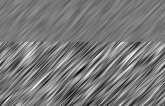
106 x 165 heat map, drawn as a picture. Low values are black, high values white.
Seam: horizontal, 40% of the way down, the top part calmer. Mirror symmetry: none. Slope: none. Odd rows or columns: none. Average level on the scale: 50%. Grain: diagonal, up to the right.
